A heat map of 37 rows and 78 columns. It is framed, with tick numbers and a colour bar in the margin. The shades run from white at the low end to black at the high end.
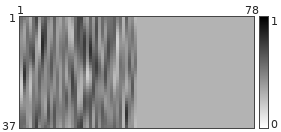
The table splits into one row of 2 panels. Panel 1,1: middling, streaked downward, strong in contrast. Panel 1,2: low, flat.
